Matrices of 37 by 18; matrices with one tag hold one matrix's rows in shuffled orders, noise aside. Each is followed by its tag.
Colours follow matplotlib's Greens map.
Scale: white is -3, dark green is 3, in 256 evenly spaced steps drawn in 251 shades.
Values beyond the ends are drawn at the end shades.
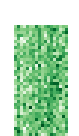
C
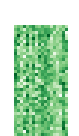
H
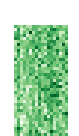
C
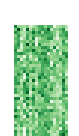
H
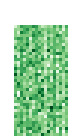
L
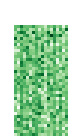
L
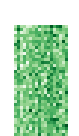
C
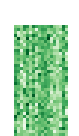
H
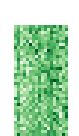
C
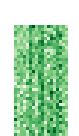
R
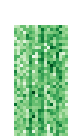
R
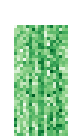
R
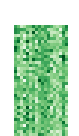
H
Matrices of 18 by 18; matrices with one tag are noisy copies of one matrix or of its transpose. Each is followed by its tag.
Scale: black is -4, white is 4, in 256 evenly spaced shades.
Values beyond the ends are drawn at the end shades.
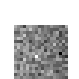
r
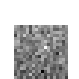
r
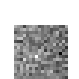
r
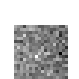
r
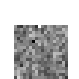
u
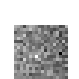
r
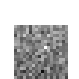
r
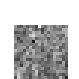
u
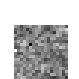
u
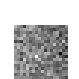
r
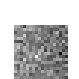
r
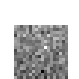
r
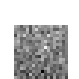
r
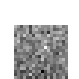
r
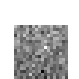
r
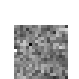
u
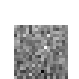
r
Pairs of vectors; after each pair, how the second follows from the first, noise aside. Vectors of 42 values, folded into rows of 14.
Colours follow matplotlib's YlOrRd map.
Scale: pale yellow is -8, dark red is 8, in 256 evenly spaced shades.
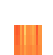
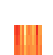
scaled up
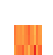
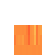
partly zeroed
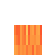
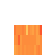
partly zeroed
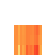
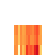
scaled up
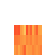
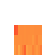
partly zeroed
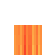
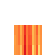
scaled up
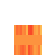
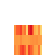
scaled up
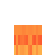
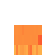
partly zeroed
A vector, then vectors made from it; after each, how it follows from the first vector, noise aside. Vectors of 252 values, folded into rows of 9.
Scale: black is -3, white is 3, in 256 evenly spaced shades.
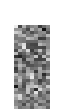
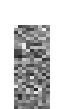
sign-scrambled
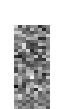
copied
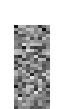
sign-scrambled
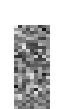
copied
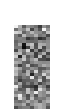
sign-scrambled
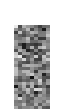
sign-scrambled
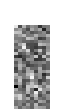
copied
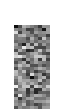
sign-scrambled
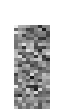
sign-scrambled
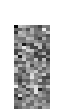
sign-scrambled
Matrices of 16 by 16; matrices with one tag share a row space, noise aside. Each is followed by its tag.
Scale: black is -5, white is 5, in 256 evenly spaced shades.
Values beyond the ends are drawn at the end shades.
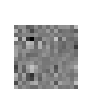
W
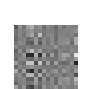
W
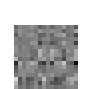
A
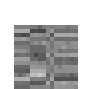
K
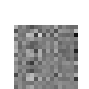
W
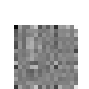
W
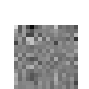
W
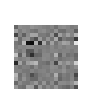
W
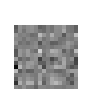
A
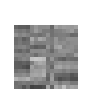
K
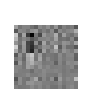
W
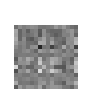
A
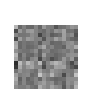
A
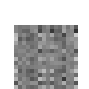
A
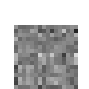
A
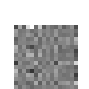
W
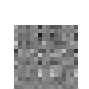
A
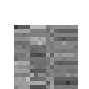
K
